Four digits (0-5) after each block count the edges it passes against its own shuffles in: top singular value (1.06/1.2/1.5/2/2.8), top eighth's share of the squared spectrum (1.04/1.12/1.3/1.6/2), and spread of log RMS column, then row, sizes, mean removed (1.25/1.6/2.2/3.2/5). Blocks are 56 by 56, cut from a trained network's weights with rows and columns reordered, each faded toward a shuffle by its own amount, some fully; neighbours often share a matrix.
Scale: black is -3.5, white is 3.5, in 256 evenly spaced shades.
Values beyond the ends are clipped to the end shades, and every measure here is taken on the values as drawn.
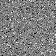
0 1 0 0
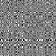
4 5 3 3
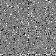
2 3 1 1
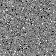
0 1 0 0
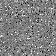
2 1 0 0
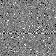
3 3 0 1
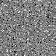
2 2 0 0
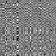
4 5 3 2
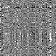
4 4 2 2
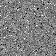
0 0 0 0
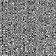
3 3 2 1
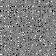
2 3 0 1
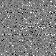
2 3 0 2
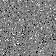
0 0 0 0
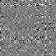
3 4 2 3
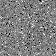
0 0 0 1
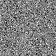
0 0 0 0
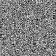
2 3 1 0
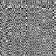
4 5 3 2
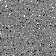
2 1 0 0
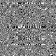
4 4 1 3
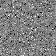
0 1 0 0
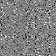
3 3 2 0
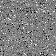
1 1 0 0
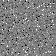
0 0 0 0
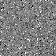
1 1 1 0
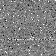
2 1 0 0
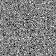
2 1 0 0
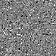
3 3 1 1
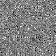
3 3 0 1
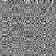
4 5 2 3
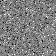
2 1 0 0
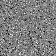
1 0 1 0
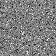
2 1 0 0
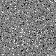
1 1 0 0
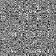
3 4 2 1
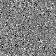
2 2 0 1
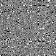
3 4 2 2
